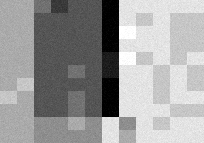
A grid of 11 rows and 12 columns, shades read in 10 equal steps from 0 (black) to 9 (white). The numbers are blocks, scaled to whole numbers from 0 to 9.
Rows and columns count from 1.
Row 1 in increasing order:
0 2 3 3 4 6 6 8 8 8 8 8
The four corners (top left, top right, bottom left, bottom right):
6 8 6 8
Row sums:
64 61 63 62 64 64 63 65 63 77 78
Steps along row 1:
same down down up same down up same same same same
